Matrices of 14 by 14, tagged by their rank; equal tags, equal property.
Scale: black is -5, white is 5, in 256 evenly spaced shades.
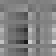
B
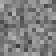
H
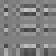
B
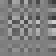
B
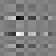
B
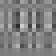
B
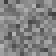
H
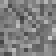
H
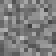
H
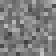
H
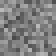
H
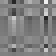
B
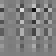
B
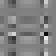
B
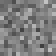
H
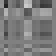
B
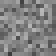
H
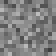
H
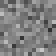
H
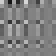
B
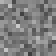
H
